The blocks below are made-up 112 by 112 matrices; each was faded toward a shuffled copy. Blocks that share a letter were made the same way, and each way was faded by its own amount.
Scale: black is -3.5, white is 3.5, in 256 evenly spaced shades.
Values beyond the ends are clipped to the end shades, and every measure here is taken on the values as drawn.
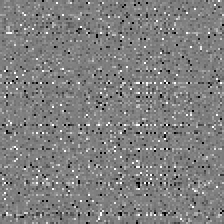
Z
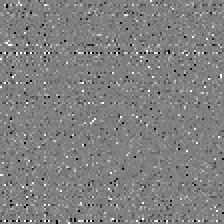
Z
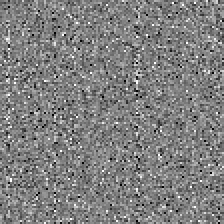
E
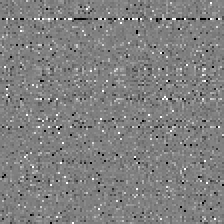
Z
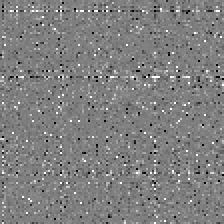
Z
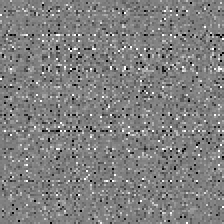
Z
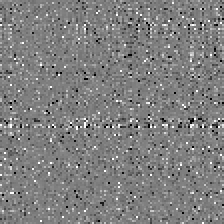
Z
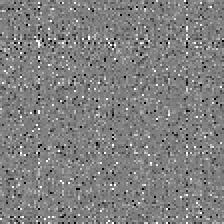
Z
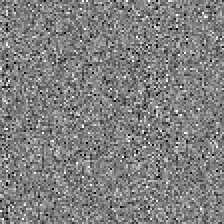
E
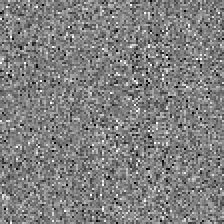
E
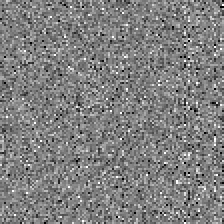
E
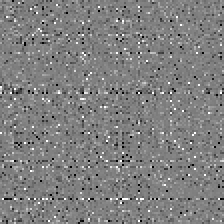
Z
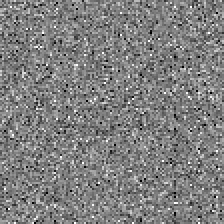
E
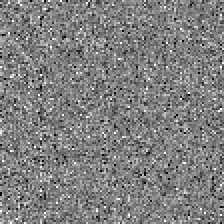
E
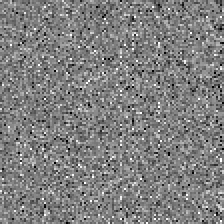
E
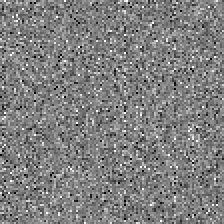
E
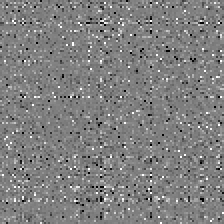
Z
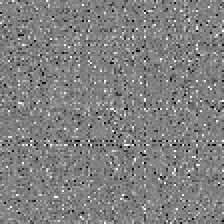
Z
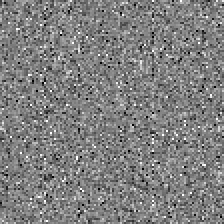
E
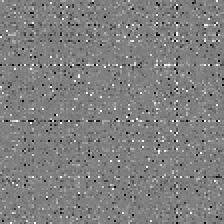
Z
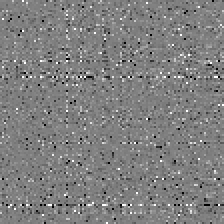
Z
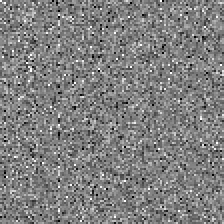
E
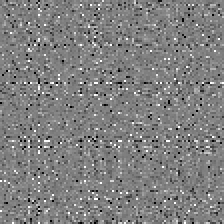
Z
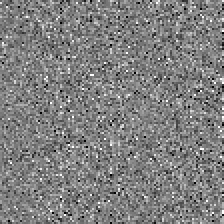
E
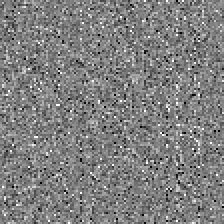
E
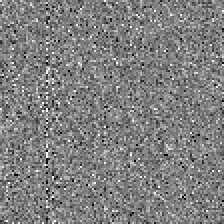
E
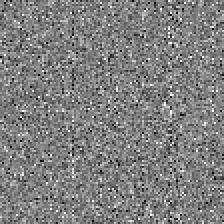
E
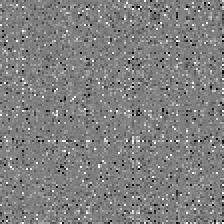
Z
